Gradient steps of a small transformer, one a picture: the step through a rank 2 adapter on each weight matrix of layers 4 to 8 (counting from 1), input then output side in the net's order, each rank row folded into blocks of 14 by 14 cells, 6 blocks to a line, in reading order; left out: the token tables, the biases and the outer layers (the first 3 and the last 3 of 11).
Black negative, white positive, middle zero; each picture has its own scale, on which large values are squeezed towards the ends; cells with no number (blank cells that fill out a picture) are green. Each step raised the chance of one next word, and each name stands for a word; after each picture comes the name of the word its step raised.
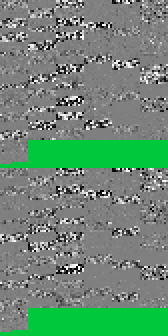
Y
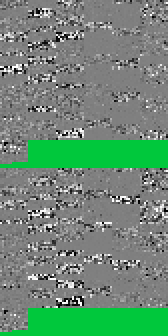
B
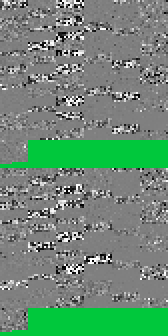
Y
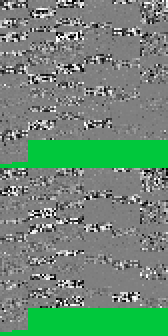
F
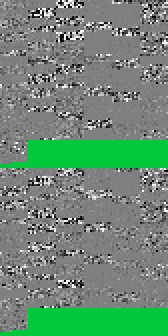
F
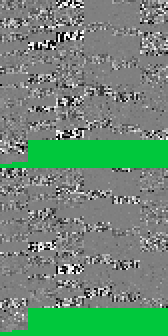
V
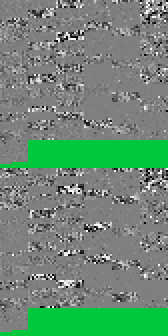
F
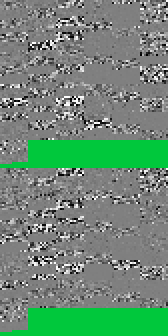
Y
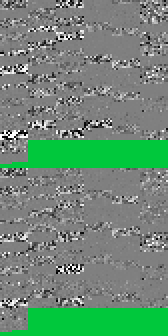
V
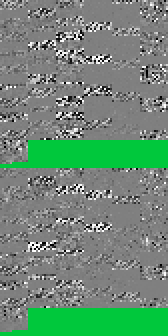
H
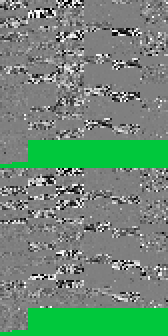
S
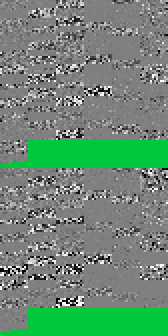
B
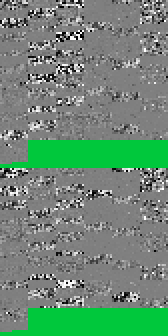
F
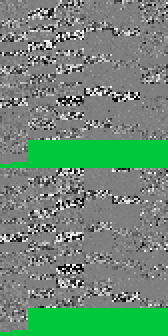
Y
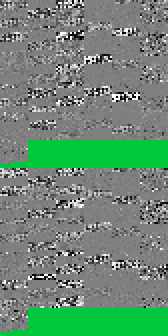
S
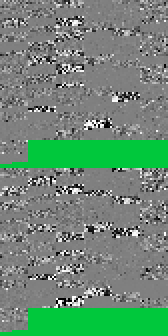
B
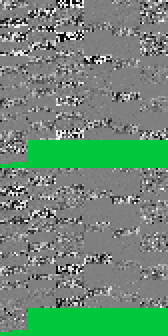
V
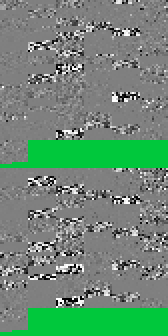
B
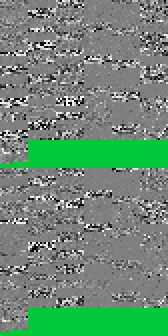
H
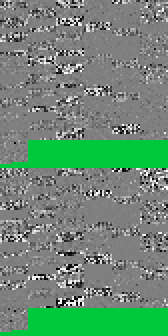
B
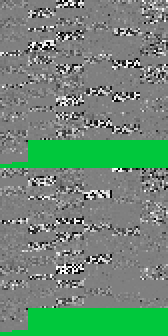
Y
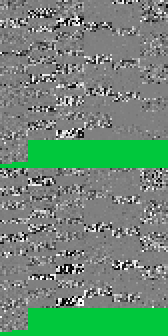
B
